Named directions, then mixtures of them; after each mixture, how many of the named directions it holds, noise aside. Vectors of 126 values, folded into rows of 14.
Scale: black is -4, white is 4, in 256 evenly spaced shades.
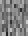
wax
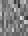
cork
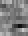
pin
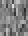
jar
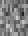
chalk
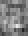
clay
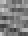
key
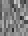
one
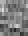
two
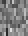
three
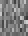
one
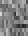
three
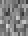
one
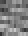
one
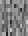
one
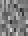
two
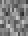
one
